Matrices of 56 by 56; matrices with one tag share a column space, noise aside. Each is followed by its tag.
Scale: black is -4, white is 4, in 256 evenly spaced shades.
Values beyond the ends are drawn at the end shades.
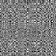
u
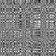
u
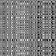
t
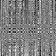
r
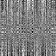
r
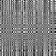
r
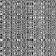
t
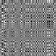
u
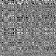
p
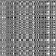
t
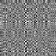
u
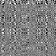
p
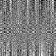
r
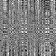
r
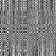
r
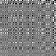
p
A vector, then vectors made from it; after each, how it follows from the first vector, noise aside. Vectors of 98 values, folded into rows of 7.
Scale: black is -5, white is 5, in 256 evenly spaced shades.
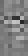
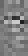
copied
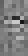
copied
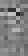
wrapped around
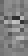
copied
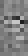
copied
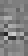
reversed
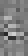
reversed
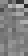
wrapped around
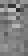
wrapped around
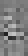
reversed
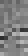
wrapped around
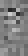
wrapped around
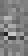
reversed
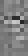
copied
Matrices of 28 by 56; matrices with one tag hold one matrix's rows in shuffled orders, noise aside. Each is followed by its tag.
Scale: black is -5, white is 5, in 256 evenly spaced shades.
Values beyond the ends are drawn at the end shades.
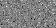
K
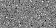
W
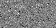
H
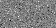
H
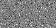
W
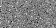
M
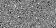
H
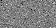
K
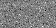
W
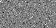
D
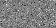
K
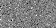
M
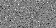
H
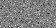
H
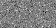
W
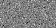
D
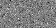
H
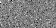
M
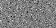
M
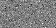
W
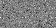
D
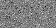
W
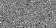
D
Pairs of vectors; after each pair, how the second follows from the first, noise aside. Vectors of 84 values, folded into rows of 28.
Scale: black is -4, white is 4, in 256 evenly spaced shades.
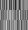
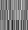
reversed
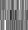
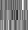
reversed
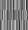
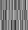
negated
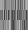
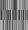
reversed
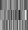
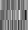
negated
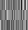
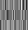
negated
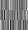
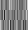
copied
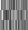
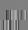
partly zeroed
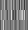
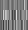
reversed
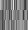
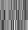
reversed
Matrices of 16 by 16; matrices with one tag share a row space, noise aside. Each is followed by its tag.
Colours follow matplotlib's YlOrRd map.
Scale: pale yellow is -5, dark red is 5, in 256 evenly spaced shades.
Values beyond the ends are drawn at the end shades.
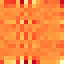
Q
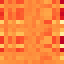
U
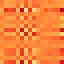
Q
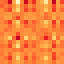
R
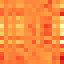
U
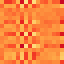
Q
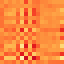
Q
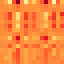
R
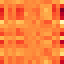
U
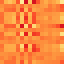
Q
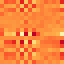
Q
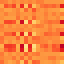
Q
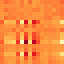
Q
